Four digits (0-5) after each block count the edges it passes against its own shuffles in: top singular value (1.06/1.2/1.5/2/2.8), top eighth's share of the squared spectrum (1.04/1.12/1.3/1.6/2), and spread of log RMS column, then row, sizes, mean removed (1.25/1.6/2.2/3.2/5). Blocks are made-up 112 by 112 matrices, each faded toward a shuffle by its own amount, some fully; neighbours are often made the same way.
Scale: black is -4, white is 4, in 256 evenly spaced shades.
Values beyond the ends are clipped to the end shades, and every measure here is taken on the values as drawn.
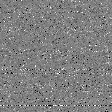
3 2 0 2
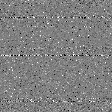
3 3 0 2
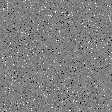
0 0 0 0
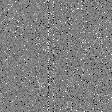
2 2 2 0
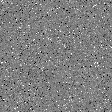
0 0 0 0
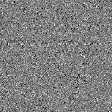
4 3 1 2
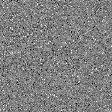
3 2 1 1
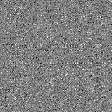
4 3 1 2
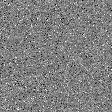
1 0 0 0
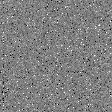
1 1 1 0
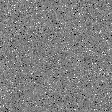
0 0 0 0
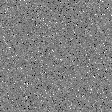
0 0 0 0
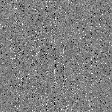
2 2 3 0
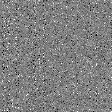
1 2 3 0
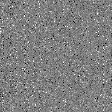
1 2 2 0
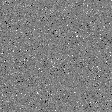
0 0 0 0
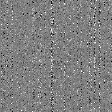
2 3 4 0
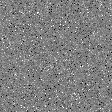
0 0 0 0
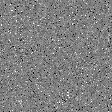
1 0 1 0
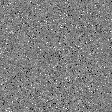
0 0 1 0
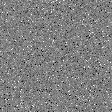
0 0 0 0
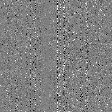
3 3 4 0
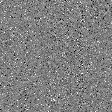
1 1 2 0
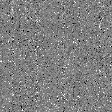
1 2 3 0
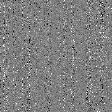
2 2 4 0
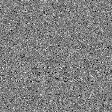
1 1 0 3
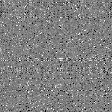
4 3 1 2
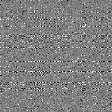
5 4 2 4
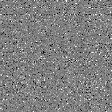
4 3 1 2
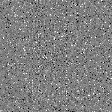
3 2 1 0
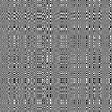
5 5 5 4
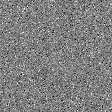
1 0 0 0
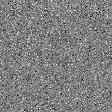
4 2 1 1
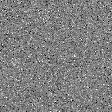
3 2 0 0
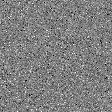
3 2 0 0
